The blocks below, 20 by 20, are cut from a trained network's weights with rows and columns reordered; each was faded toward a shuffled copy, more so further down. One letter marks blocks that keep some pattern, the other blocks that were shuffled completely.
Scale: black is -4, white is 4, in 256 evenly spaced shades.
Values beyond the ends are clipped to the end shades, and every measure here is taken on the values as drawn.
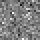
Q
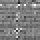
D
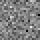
Q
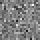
Q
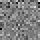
D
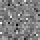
Q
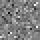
Q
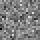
Q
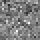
Q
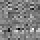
D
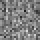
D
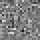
Q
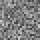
Q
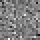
Q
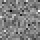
Q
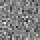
Q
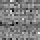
D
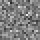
Q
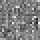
D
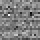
D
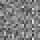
D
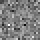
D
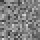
D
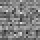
D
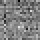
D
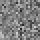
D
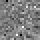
D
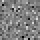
Q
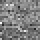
D
